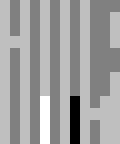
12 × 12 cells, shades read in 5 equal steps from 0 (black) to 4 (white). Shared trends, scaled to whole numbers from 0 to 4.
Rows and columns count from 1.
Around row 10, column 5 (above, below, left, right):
4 4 2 2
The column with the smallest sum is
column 8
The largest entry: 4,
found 4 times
